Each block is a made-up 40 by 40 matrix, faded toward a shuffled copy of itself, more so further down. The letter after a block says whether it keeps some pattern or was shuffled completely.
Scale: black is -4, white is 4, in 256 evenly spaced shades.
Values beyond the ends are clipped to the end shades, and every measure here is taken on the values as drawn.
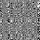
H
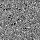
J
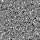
J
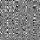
H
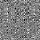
H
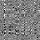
H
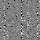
H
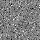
J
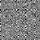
H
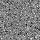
J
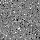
J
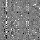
H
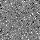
J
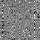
H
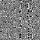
H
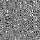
H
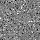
J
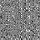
H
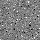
J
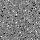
J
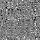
H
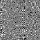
H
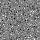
J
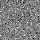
J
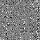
H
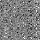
H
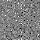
H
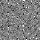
H
